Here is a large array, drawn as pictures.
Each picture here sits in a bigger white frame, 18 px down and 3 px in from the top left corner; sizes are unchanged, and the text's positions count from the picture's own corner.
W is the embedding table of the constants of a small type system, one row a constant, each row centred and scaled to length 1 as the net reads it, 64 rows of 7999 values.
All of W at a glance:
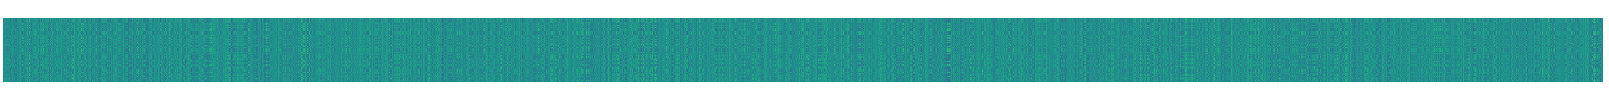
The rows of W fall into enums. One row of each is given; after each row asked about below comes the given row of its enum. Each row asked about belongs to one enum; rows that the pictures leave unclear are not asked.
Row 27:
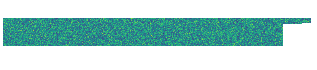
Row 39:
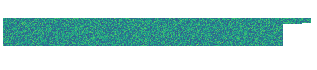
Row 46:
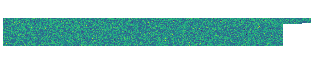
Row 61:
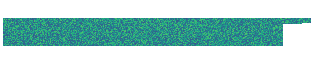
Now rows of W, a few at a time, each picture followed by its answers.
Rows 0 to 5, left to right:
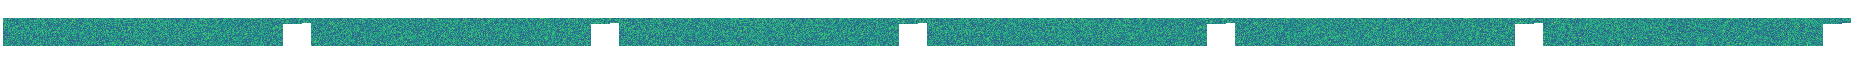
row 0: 61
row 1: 39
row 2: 61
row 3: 61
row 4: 39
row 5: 46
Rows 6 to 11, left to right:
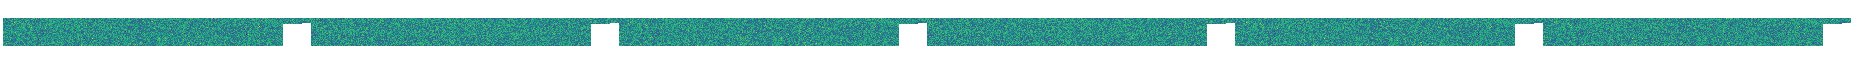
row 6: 46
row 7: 61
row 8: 46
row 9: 61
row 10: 46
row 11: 46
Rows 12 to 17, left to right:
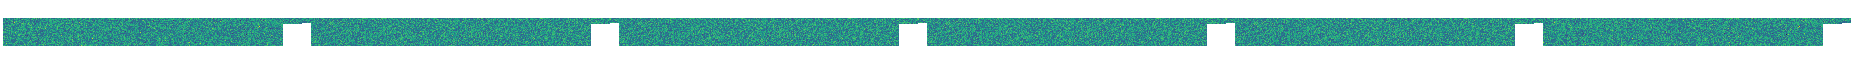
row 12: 46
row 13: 39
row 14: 39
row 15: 39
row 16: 39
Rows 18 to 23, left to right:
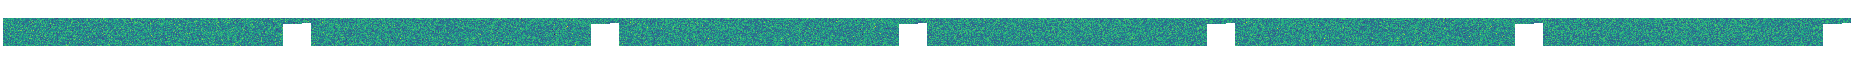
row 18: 27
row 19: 46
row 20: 46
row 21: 61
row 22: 46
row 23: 61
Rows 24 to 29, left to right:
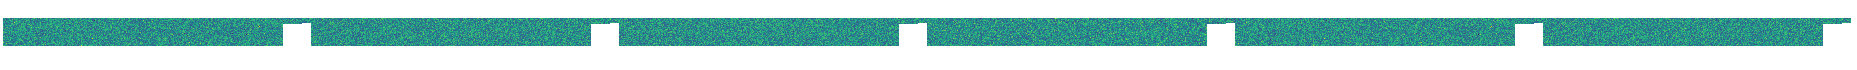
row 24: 46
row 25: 39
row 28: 46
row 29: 39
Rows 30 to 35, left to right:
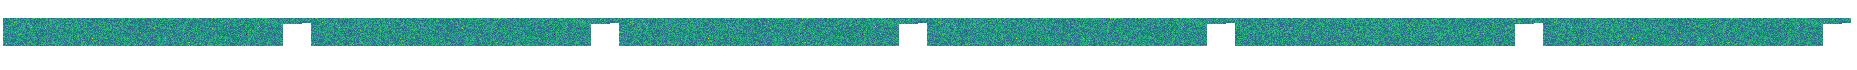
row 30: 46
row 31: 46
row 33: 46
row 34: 61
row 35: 46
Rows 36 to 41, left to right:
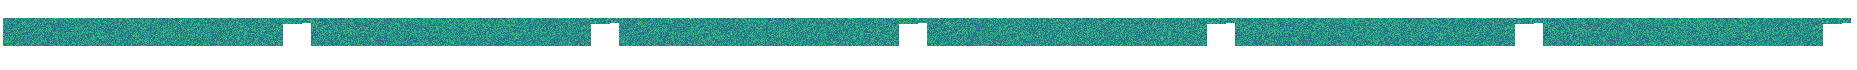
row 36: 39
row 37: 61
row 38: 39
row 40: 61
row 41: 61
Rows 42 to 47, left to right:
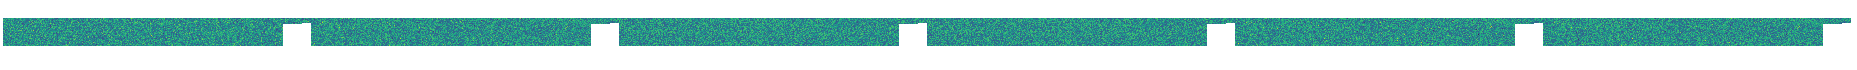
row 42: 27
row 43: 46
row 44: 61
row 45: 61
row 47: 46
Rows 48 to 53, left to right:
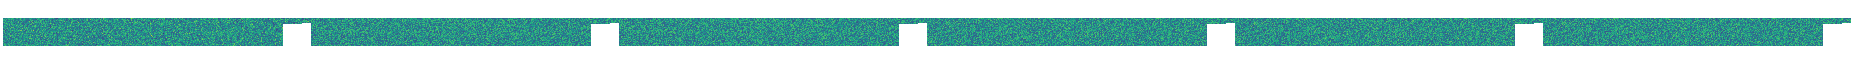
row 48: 27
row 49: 61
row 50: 61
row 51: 39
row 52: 39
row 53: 39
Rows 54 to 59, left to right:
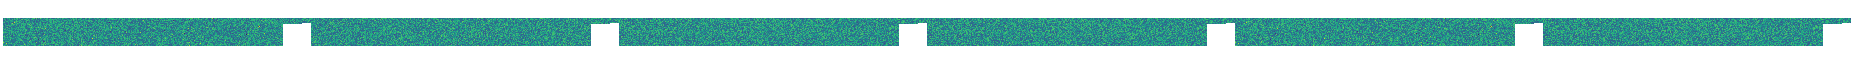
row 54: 46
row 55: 39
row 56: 61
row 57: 61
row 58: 46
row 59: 61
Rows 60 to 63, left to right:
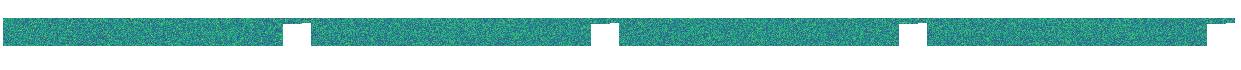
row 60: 27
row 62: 39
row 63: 61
